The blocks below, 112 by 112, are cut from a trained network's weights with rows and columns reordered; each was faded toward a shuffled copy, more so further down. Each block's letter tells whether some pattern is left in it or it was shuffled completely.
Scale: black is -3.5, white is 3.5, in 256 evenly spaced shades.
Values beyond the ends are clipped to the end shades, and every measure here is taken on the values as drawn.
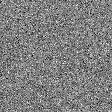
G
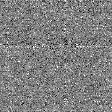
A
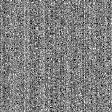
A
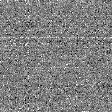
A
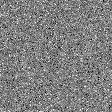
G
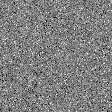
G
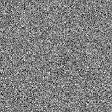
A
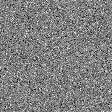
G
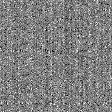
A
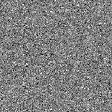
A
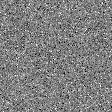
G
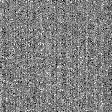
A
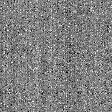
A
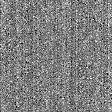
A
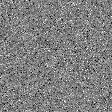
G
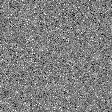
G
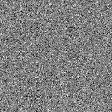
A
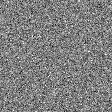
G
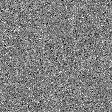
G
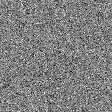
G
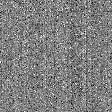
A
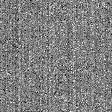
A
